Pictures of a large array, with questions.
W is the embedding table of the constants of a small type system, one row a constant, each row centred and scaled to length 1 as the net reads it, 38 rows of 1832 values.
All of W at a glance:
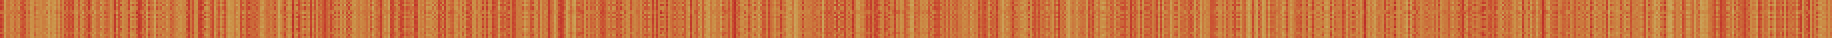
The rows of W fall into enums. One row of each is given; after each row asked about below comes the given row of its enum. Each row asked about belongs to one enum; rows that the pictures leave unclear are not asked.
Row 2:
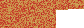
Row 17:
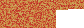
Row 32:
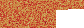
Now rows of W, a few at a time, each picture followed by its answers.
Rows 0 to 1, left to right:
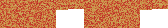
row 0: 17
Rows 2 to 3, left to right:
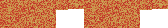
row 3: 2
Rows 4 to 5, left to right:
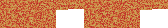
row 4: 17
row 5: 17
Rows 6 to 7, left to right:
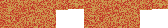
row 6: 2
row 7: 2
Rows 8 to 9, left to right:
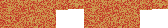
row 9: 2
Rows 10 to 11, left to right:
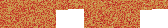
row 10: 2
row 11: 32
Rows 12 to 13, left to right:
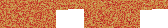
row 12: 17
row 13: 32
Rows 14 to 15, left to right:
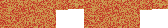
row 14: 2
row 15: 2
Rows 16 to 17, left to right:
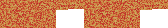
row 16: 17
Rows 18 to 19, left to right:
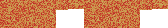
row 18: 2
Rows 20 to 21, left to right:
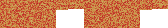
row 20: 17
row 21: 2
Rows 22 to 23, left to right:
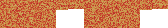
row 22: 17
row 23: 2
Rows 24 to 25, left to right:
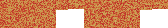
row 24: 2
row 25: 17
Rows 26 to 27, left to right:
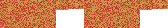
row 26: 2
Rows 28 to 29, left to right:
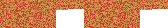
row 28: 17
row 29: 17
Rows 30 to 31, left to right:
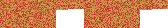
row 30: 17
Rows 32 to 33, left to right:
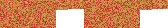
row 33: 2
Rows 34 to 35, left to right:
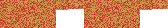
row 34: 2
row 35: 2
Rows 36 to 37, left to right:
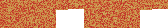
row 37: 17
